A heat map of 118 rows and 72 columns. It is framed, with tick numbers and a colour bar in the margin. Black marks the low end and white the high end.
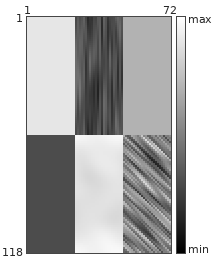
The table splits into 2 rows of 3 panels. Panel 1,1: very high, flat. Panel 1,2: low, streaked downward. Panel 1,3: high, flat. Panel 2,1: low, flat. Panel 2,2: very high, smooth, faint in contrast. Panel 2,3: middling, slanting down to the right, strong in contrast.
